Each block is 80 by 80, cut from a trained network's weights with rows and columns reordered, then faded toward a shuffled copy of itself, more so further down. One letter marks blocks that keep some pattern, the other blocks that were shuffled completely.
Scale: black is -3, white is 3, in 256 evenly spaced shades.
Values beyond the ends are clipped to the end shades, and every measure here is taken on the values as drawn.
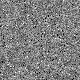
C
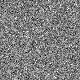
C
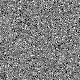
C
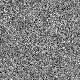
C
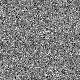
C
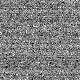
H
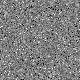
C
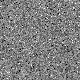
C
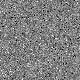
C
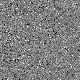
C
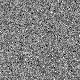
C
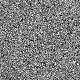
C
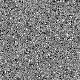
H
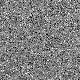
H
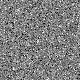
C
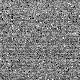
H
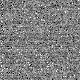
H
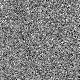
C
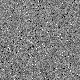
C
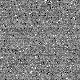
H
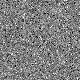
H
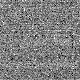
H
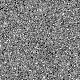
C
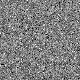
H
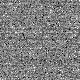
H
